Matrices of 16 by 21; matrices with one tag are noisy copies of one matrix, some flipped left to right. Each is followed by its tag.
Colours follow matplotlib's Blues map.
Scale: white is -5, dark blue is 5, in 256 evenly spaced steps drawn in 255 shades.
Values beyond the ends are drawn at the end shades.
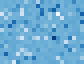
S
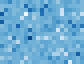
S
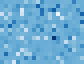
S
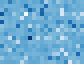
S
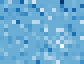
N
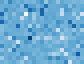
S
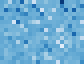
N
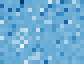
N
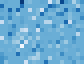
N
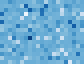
S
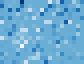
N
